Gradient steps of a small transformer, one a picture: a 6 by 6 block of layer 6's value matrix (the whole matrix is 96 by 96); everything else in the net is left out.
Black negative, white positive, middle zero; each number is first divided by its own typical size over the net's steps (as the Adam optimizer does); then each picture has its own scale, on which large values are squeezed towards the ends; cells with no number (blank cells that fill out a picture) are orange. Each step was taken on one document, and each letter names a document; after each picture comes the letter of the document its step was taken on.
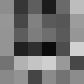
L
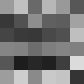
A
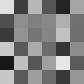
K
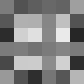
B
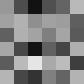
B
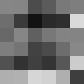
A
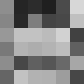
A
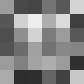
B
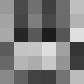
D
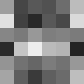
D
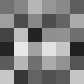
D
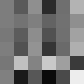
L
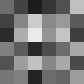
B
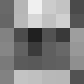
B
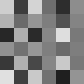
K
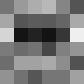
D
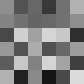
L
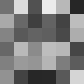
L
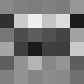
B
